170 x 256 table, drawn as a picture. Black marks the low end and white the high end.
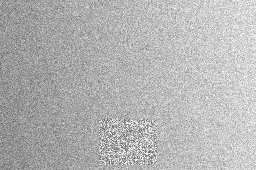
On average the colour sits 70% of the way up the scale. An odd patch, rougher than its surroundings, sits in the bottom middle. The field climbs toward the right. Fine speckle covers the field. No regular stripes run through it. The bottom middle is the roughest part.
